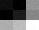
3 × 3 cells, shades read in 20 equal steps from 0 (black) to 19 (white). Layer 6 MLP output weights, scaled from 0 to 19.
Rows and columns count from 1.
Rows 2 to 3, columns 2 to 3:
2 10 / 14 19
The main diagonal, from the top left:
1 2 19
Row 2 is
0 2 10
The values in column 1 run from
0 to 13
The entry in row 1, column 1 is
1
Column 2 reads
0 2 14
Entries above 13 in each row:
0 0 2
